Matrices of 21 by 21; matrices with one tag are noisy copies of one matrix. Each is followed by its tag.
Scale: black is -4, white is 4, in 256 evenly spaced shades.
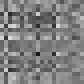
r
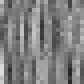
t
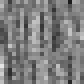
t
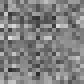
r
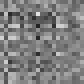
r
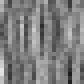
t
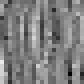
t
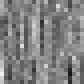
t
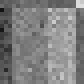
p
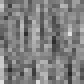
t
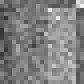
p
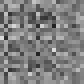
r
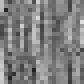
t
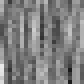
t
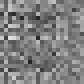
r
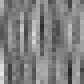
t
